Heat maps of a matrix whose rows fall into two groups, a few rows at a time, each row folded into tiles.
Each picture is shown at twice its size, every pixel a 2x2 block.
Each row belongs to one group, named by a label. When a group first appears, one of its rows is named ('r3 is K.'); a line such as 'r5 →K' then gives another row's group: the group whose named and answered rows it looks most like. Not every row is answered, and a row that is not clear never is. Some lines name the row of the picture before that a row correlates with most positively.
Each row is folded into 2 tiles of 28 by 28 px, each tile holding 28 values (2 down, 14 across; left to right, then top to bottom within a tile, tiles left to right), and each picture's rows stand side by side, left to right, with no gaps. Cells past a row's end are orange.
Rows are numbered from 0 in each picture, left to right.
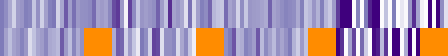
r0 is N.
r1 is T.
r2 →T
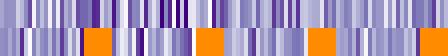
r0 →N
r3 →N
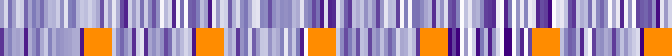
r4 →T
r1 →N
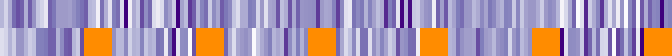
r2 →N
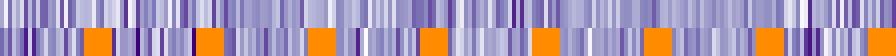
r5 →N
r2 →T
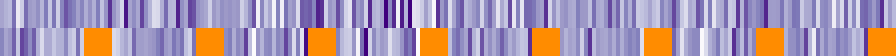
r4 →N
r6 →N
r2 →N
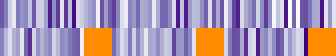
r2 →N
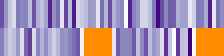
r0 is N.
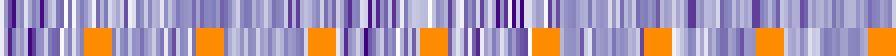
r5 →N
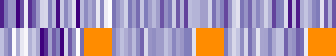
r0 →T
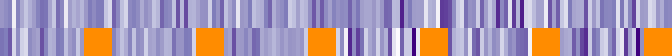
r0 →T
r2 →T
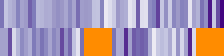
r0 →T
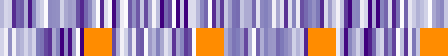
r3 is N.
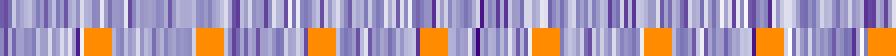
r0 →T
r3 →N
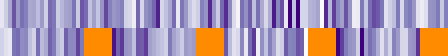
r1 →T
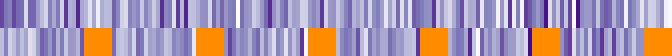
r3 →N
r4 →N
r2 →T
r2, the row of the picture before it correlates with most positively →1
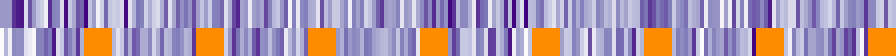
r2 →N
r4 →T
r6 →N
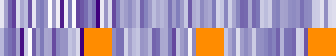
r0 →N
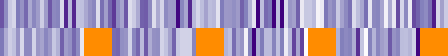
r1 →T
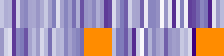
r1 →N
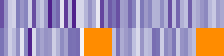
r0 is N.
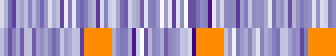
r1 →N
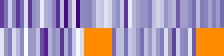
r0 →T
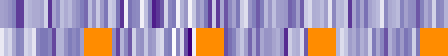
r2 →T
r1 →T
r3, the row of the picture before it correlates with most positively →1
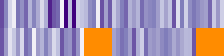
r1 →N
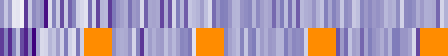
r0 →T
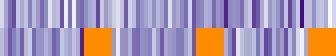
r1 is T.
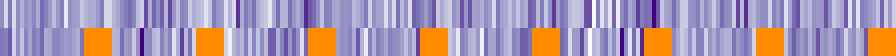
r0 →T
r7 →N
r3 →N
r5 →N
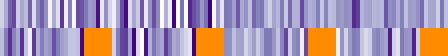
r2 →T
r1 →N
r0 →N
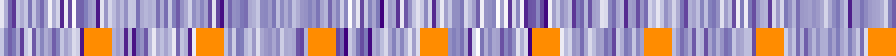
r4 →N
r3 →T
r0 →N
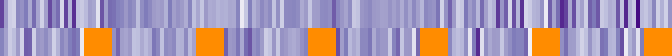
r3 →T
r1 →T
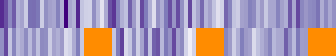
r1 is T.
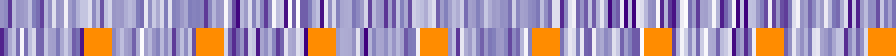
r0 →T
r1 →N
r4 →T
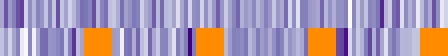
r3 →T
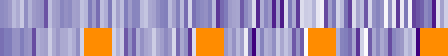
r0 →T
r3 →N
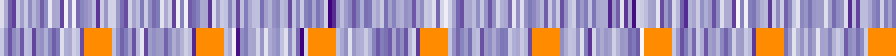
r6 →N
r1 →N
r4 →N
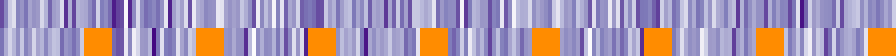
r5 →N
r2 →N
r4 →T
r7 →T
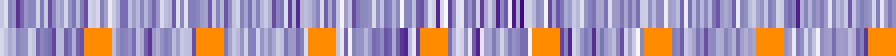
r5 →T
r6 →T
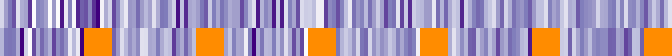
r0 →N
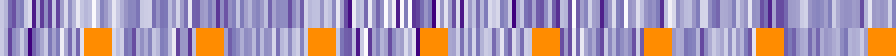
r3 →N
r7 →T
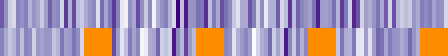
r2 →N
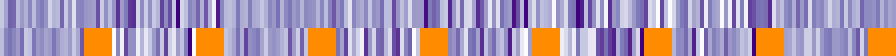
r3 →T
